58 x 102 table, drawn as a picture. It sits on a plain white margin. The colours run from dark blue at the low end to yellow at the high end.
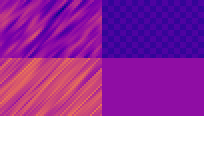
It is made of 2 by 2 panels. Panel 1,1: low, slanting up to the right. Panel 1,2: very low, checkered, faint in contrast. Panel 2,1: middling, slanting up to the right. Panel 2,2: low, flat.
